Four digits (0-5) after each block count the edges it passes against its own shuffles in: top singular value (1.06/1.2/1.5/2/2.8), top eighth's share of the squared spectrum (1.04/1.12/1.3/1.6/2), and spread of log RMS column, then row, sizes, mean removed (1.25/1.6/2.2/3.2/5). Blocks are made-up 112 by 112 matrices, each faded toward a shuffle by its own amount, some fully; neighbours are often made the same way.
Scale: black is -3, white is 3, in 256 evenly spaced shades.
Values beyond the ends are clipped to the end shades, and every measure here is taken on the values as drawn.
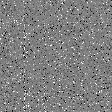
3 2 1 0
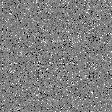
3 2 1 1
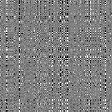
5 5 4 3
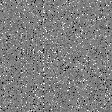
3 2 1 0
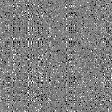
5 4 3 2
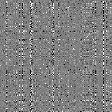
5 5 4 3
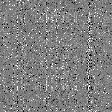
4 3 2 1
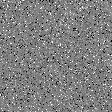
1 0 0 0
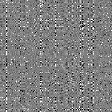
5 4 3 3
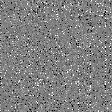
4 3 2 1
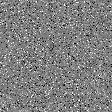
2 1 0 0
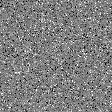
2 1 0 0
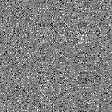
4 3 2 2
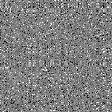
4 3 2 2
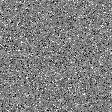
0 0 0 0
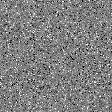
3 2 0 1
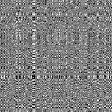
5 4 4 4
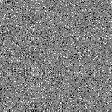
4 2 1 1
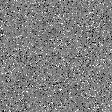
3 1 1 0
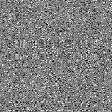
4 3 2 2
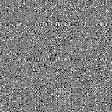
4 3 2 2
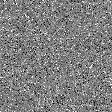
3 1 0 0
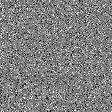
3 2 0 0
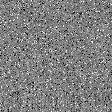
3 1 0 0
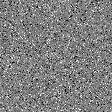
3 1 0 0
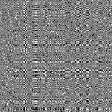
5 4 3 4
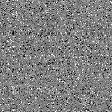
4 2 1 1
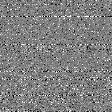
2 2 0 3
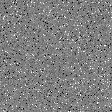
2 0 0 0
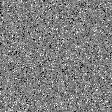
0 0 0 0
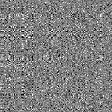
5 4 3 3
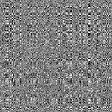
5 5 4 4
